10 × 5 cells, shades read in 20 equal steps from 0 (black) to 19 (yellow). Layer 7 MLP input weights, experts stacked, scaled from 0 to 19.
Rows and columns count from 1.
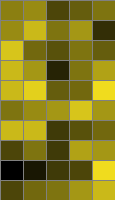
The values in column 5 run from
4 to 19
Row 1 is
11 12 6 8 10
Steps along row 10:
up up up up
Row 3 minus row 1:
6 -3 1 2 -2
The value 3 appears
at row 4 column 3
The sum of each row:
47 55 51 56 70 65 53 48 32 54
